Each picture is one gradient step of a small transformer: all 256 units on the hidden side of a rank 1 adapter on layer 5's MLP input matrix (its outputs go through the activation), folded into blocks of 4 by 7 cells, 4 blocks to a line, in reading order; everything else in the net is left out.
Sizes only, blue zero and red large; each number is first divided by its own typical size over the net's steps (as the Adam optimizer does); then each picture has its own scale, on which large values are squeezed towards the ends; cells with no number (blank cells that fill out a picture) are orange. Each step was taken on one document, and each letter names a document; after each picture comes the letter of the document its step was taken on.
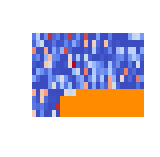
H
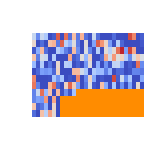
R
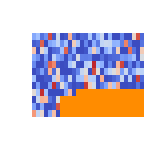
H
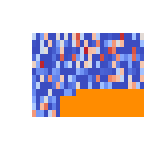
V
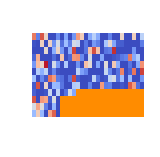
V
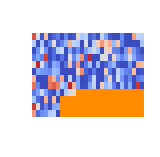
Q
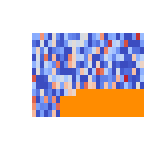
Q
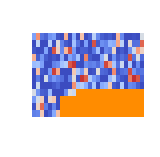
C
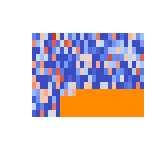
R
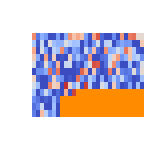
R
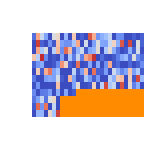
C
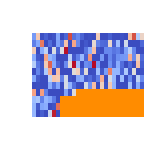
H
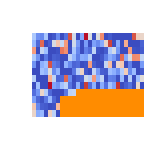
H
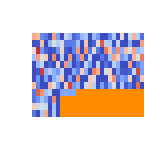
R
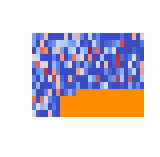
V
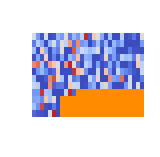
Q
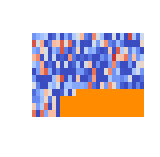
R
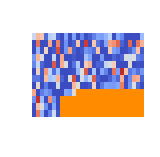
C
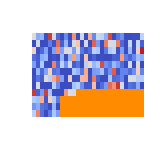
C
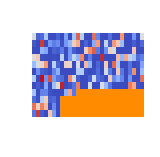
V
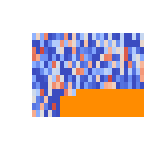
Q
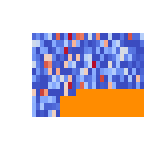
H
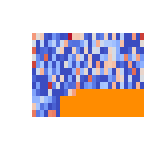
Q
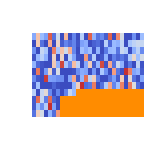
C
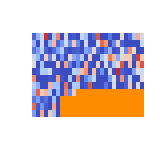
R
